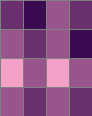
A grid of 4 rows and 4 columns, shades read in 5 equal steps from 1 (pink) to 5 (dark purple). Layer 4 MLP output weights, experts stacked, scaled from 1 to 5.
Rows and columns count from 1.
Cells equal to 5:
2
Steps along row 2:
up down up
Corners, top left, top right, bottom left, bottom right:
4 4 3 4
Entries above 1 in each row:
4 4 2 4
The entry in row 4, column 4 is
4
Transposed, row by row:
4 3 1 3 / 5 4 3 4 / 3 3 1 3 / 4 5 3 4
